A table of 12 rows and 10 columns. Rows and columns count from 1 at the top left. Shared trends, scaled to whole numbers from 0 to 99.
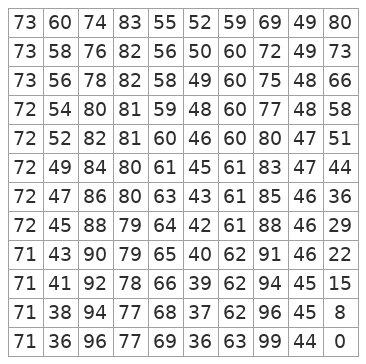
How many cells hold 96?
2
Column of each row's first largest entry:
4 4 4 4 3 3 3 3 8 8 8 8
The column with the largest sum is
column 3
